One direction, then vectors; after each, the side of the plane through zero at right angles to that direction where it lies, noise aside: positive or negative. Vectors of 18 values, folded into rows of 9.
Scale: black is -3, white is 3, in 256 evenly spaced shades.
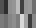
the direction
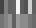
positive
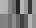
negative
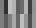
positive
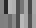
positive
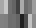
negative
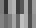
positive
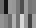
positive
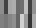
positive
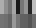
negative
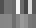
positive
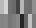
negative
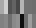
negative
